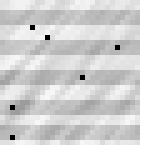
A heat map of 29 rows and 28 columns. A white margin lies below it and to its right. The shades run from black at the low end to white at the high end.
Horizontal stripes repeat 5 times down the table. There is no overall slope. Overall the values sit about 80% of the way up the scale. Six lone cells stand out, each far lower than its neighbours. The values are skewed, with a long tail toward low values. Values change most from cell to cell in the bottom left.
